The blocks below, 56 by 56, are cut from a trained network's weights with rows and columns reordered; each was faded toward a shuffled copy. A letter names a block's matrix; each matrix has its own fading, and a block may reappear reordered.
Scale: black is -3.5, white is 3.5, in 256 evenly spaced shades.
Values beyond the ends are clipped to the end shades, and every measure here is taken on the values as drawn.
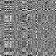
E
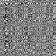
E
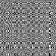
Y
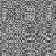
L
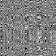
E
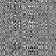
E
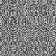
L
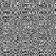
Y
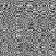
L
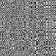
E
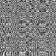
Y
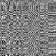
Y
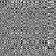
Y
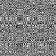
Y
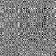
E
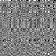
E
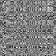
Y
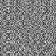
L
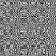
Y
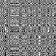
Y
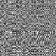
L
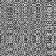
L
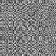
L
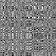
E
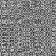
L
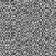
L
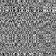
L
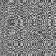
L
